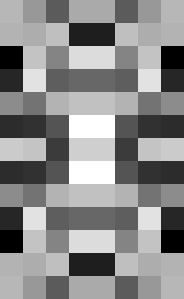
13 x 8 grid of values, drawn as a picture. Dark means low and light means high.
Calmest part: centre. Slope: none. Mirror symmetry: left to right and top to bottom. Ninth with the highest average: centre. Odd rows or columns: none.
